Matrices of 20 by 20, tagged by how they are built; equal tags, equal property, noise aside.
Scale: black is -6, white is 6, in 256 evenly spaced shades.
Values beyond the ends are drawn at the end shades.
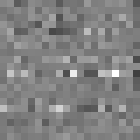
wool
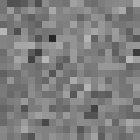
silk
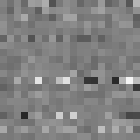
wool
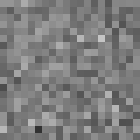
silk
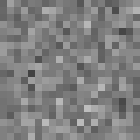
silk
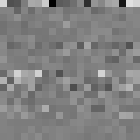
wool
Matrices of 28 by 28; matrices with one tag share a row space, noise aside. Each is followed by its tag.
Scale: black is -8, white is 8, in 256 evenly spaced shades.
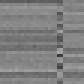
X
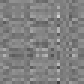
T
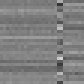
X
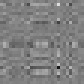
T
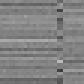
X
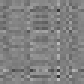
T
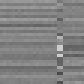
X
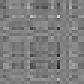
T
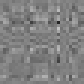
T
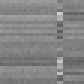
X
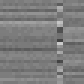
X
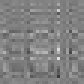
T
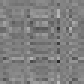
T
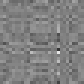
T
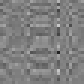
T
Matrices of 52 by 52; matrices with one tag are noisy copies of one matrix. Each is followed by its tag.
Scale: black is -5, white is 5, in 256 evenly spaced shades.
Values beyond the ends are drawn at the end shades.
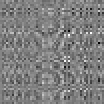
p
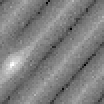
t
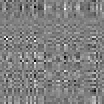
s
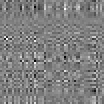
s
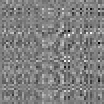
p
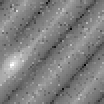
t
